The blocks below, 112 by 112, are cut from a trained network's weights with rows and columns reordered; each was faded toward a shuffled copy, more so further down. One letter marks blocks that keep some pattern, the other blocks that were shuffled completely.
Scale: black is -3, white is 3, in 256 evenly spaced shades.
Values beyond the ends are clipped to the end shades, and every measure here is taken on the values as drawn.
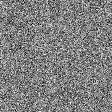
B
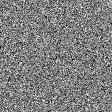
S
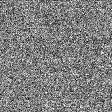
B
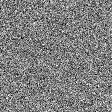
S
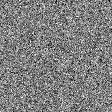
S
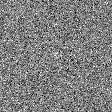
S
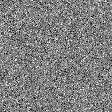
B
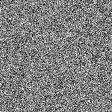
S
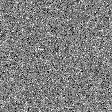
S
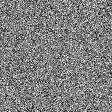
S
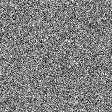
B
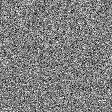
S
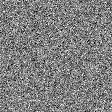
S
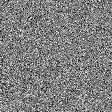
B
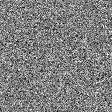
B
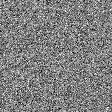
S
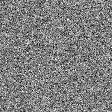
S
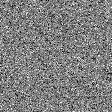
S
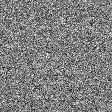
B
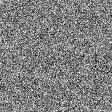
B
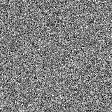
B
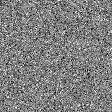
S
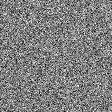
S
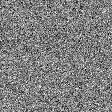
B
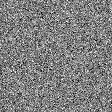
S
